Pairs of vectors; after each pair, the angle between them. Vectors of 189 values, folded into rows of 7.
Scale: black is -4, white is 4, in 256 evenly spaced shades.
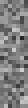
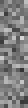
nearly opposite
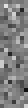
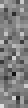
orthogonal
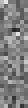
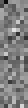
nearly opposite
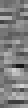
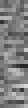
nearly parallel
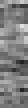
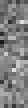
partly opposed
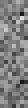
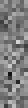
partly opposed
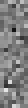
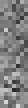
partly aligned
